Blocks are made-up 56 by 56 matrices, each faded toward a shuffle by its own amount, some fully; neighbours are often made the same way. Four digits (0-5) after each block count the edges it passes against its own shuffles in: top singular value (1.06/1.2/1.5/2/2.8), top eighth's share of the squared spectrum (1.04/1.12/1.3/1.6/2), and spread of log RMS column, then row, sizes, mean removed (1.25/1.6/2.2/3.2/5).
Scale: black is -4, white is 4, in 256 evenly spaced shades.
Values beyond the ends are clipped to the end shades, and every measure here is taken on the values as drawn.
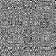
4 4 2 2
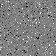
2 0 0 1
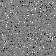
1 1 0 0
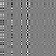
5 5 4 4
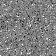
1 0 0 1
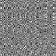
4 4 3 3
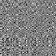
4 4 2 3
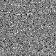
1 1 0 1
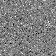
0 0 0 0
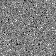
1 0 0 1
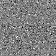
1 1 0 2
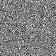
0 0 0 1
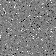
0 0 0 0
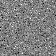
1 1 0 0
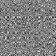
4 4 2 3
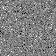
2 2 0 0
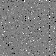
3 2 1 0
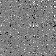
3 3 2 1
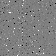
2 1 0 0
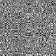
4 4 2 2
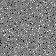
0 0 0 0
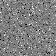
2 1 0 0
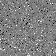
1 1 0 0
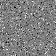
2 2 0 0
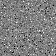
0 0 0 0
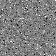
1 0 0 0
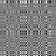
5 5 4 4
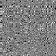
4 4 2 2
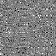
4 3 1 2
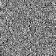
3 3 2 1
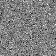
2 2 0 0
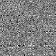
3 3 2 2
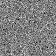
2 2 0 0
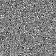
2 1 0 0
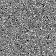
0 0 0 0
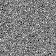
0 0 0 0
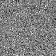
2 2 0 0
